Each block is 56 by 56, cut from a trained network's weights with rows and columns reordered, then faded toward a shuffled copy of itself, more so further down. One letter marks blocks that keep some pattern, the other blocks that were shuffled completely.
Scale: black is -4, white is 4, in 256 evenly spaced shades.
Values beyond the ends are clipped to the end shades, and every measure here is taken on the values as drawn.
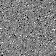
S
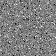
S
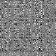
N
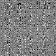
N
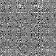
N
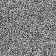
S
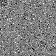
S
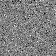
S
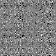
N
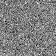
S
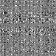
N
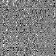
N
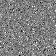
S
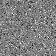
S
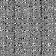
N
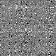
N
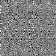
N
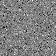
S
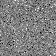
S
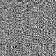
N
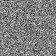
S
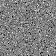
S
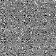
N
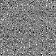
N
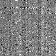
N
